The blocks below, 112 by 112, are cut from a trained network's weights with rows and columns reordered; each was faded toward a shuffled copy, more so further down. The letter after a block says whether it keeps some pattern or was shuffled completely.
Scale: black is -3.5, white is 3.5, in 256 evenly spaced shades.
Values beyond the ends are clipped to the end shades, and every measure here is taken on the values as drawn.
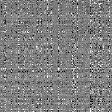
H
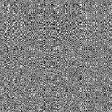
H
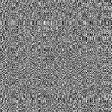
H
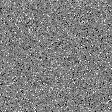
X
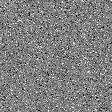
X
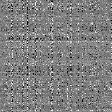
H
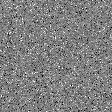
X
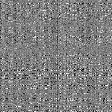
H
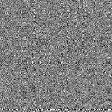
H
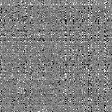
H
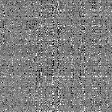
H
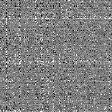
H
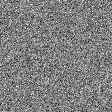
X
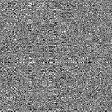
H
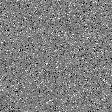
X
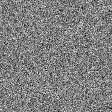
X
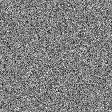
X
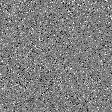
X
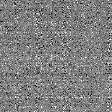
H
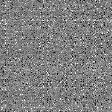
H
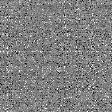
H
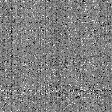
H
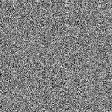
H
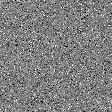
X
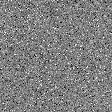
X
